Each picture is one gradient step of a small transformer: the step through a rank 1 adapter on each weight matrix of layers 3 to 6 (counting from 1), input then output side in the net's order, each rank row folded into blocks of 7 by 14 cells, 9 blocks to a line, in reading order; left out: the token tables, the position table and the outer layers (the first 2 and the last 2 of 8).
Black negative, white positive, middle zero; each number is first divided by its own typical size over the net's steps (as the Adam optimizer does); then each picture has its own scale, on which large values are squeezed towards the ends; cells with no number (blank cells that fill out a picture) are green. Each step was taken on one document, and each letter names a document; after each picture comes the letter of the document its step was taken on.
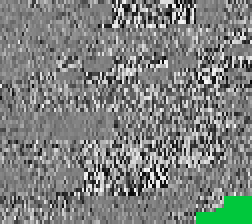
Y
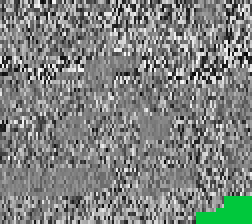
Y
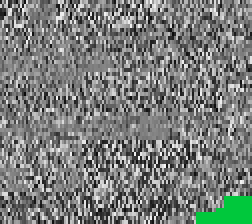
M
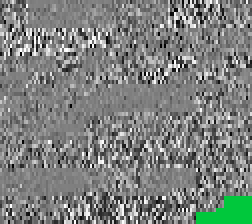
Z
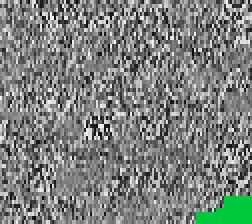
M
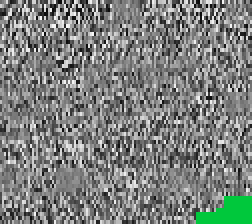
Y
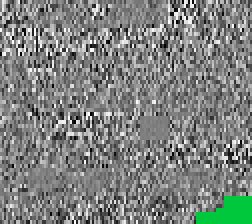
Z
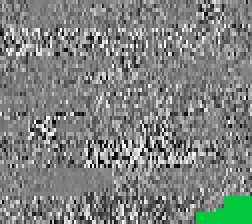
Z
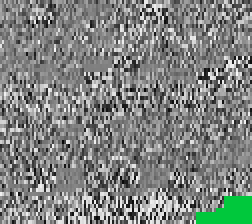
M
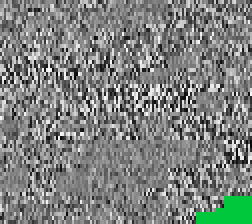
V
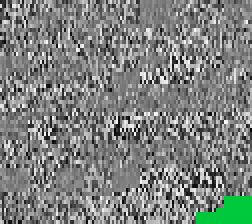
V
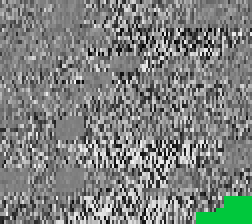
Y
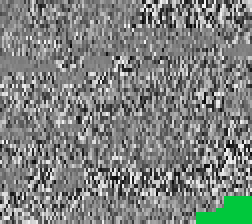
M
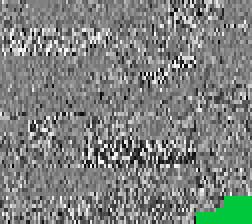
Z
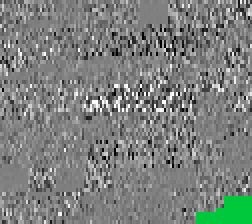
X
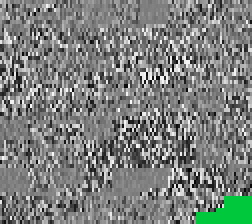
V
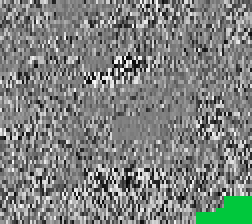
M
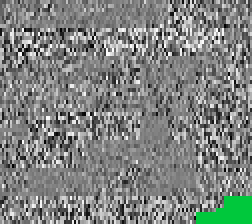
Z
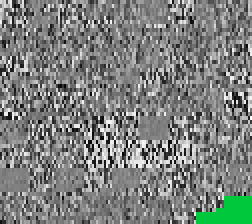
V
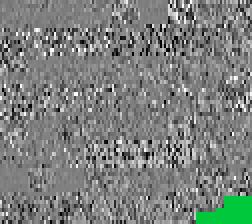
X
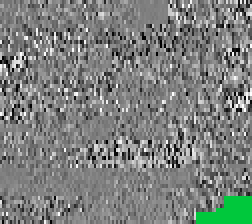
X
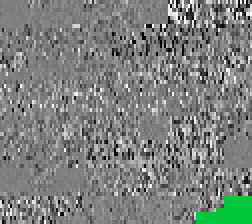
X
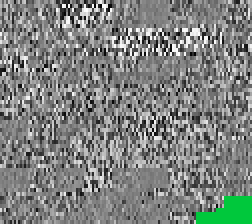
V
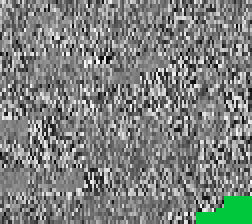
V
